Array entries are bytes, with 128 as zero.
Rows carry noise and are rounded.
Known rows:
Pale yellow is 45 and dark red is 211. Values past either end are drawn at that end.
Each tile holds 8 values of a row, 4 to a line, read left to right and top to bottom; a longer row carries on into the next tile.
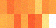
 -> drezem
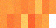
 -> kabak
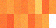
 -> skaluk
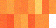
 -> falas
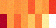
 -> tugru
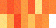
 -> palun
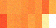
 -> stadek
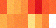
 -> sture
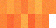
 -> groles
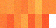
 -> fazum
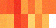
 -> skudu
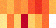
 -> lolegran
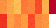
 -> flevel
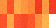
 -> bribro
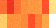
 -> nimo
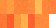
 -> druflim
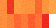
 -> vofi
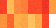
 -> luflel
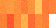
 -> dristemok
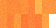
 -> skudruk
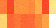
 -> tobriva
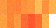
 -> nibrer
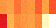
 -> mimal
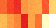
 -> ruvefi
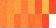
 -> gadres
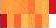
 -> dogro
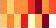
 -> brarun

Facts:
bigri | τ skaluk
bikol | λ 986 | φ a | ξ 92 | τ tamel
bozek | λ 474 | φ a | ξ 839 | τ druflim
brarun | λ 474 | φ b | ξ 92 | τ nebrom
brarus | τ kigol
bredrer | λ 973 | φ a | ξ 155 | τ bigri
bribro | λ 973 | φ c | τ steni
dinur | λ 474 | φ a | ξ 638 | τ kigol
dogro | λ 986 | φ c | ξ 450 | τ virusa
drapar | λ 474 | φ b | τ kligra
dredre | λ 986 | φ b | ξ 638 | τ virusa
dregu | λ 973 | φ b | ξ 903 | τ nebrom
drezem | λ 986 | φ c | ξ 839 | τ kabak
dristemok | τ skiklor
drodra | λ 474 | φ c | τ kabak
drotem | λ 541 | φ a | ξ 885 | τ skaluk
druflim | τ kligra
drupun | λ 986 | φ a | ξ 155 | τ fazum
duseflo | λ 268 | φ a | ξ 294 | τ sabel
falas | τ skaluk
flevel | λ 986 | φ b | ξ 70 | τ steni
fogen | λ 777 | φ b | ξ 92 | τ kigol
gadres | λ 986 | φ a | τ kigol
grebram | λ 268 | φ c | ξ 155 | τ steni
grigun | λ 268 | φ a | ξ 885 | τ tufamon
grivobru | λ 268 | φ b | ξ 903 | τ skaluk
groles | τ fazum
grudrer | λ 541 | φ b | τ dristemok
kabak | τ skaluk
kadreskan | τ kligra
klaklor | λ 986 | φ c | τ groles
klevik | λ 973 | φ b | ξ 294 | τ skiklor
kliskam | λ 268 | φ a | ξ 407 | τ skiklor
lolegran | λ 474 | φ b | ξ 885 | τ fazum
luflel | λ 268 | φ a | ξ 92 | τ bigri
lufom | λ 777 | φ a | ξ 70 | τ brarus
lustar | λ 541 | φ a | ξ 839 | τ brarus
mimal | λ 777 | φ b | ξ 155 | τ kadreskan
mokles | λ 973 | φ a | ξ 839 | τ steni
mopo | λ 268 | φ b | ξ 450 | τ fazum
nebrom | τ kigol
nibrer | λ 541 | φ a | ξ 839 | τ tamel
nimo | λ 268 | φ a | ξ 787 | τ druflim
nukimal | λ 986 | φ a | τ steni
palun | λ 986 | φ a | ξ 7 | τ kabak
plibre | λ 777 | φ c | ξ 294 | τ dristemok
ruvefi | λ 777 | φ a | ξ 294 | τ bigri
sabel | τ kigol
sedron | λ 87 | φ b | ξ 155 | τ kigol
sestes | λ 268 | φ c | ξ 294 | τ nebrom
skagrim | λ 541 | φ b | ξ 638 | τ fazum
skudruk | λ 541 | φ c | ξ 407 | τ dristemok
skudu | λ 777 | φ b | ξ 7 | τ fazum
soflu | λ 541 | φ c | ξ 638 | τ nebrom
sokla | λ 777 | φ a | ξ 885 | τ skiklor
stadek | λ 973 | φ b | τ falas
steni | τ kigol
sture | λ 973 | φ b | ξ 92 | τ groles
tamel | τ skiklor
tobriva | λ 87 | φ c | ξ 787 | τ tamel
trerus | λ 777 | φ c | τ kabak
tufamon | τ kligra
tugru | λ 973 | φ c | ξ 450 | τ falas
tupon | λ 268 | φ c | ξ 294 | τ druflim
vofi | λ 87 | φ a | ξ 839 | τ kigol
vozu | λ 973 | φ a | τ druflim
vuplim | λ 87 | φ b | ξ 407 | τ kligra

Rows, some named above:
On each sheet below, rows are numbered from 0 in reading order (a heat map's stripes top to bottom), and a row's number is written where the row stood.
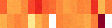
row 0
sture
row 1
soflu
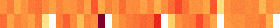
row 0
vozu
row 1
nebrom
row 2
lustar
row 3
nimo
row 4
skudruk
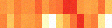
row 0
trerus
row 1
plibre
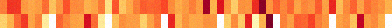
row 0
plibre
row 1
grivobru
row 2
bikol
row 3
lufom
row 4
brarun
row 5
nukimal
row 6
bozek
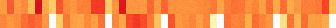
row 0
dregu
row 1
grigun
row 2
mokles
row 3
stadek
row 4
kliskam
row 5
drotem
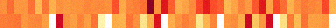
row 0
vuplim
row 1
bredrer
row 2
fogen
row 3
sture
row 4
dinur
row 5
drotem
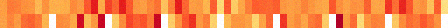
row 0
nibrer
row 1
dinur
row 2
duseflo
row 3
klevik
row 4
bikol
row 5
drupun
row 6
mopo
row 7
tupon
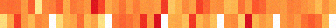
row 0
palun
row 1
sokla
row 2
steni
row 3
drodra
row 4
drapar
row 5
nibrer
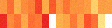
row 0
sedron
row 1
drezem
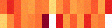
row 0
sestes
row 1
grebram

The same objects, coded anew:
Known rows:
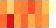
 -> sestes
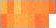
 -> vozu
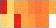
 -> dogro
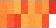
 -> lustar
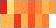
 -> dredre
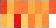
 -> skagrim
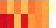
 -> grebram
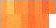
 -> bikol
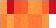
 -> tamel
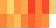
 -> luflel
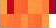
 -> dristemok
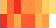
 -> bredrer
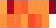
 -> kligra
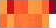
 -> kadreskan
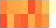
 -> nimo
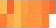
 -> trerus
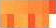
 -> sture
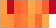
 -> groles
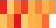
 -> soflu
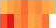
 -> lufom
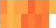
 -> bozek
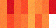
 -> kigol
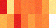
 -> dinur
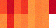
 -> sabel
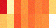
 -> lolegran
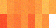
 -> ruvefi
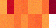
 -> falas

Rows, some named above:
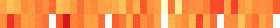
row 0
fogen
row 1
lufom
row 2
tupon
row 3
skudu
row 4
stadek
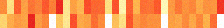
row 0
palun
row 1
mopo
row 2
grigun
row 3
nibrer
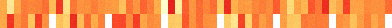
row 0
brarun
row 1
sokla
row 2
duseflo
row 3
lolegran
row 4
tugru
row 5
kliskam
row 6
stadek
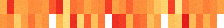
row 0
stadek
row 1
drotem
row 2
mimal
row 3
sokla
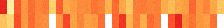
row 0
lolegran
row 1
vofi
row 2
gadres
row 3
lufom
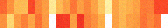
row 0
grivobru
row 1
drupun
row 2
vuplim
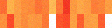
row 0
vofi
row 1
bribro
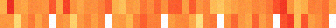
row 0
stadek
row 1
stadek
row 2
bikol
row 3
dregu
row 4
sture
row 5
nukimal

